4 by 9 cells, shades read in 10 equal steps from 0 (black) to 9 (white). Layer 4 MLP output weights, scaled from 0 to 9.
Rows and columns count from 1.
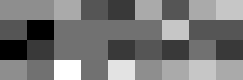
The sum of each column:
13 11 23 15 16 18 18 20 18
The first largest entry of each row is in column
9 7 3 3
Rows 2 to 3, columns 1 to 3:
3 0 4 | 0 2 4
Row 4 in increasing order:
4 4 5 5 6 6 7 8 9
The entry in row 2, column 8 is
3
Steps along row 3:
up up same down up down up down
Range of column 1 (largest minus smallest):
5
